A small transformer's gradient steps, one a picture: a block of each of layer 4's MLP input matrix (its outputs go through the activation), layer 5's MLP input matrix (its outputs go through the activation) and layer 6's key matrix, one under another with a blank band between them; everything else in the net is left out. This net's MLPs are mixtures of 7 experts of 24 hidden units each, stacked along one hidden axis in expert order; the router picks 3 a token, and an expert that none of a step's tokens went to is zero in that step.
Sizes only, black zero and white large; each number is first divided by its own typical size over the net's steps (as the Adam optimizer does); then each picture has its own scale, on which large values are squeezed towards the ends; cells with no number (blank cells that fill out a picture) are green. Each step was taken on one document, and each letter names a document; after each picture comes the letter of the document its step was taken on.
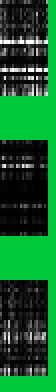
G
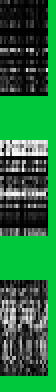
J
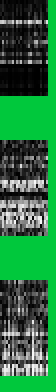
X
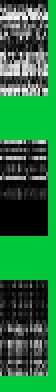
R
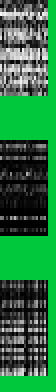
R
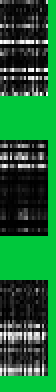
G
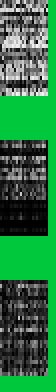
R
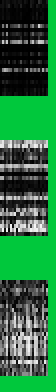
J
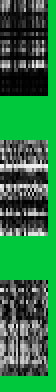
J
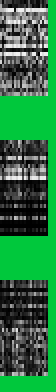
R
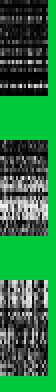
X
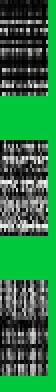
X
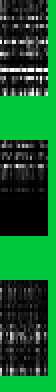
G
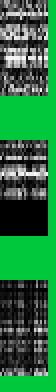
R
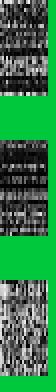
J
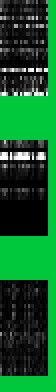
G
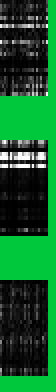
G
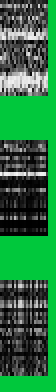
R
